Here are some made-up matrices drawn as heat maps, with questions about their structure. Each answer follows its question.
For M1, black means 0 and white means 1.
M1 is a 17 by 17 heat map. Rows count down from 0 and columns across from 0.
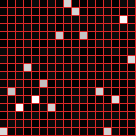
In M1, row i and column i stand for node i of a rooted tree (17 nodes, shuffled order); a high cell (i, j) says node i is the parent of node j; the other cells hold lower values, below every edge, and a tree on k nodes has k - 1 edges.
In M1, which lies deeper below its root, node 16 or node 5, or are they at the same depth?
the same depth
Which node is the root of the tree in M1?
11
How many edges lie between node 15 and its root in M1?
7
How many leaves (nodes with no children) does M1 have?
6
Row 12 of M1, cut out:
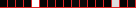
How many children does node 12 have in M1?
2
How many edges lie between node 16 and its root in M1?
4
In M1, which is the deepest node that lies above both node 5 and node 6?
4
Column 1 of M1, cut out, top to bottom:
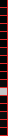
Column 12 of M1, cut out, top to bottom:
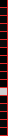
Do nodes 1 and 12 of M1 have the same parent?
yes
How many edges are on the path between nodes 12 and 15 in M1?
6
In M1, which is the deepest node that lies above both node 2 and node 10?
4
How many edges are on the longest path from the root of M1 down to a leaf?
7
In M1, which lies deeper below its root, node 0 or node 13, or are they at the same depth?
the same depth
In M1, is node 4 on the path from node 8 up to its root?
yes
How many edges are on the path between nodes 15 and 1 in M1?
8
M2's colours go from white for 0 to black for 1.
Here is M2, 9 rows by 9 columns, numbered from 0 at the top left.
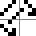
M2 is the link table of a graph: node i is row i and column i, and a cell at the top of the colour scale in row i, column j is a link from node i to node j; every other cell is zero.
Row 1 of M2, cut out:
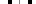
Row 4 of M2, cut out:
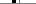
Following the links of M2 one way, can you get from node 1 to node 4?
yes
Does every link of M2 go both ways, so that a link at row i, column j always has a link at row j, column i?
yes
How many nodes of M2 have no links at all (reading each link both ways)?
0
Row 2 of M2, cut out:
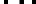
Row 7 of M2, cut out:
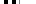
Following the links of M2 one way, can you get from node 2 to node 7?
yes
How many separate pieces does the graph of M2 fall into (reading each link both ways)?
1
